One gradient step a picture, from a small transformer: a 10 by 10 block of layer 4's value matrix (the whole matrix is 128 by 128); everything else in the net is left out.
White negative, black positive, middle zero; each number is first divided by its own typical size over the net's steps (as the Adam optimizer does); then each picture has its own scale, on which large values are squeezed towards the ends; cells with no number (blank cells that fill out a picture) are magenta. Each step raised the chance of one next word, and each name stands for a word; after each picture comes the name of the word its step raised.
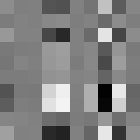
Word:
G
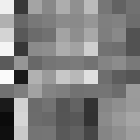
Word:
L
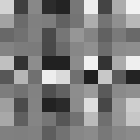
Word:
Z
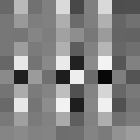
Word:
Z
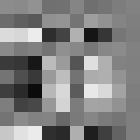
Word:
G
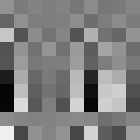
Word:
G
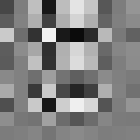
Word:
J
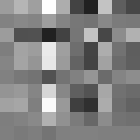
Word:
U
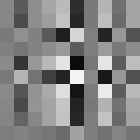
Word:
Z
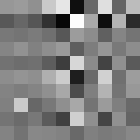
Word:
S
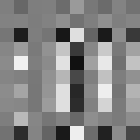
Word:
G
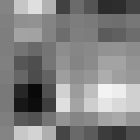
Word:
G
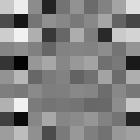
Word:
S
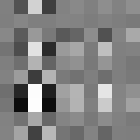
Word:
U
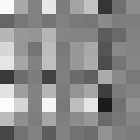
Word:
U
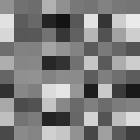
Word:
J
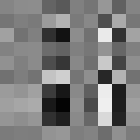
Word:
U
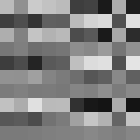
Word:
S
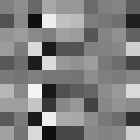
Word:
J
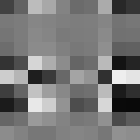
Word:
Z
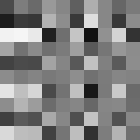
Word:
J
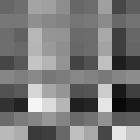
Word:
G
